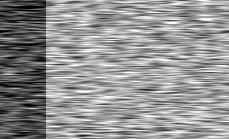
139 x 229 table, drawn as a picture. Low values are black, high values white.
Average level on the scale: 60%. Seam: vertical, 20% of the way across, the right part higher. Grain: streaks across.
